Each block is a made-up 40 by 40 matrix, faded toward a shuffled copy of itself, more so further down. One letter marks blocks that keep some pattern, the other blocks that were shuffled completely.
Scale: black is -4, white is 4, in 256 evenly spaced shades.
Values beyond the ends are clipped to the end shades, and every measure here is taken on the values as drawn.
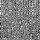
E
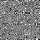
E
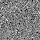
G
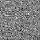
E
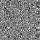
E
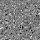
E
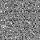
E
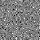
E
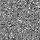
G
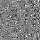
E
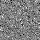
G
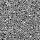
G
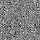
E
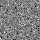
G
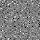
E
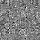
E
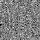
E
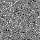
G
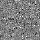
E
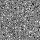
G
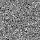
G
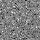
E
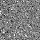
E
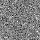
G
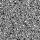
G
